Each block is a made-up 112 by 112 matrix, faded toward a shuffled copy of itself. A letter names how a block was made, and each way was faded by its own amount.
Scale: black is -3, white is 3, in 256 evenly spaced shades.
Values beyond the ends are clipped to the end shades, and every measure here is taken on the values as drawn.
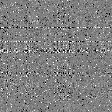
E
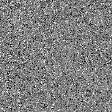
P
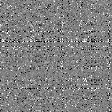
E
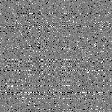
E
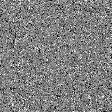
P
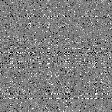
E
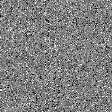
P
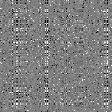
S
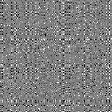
S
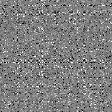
E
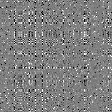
S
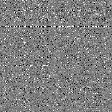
E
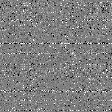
E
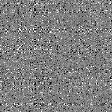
E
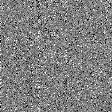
P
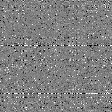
E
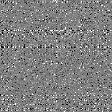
E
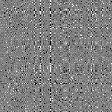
S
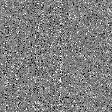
P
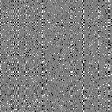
S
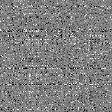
E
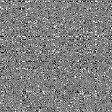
E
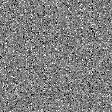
P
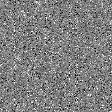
P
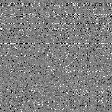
E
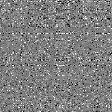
E
